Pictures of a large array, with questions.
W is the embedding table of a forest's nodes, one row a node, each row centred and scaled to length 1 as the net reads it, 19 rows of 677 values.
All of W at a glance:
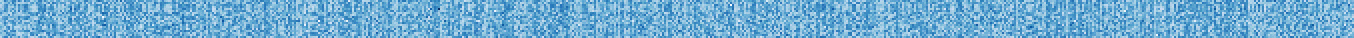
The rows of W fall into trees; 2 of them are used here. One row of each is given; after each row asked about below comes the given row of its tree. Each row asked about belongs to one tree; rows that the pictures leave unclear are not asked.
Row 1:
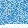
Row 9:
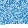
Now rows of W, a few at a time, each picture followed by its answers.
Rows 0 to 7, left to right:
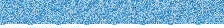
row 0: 9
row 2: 9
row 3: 9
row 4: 9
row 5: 9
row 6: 1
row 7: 1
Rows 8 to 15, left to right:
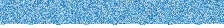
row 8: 9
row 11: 9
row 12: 1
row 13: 1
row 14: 1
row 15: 9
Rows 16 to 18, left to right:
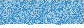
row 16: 1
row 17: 1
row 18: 9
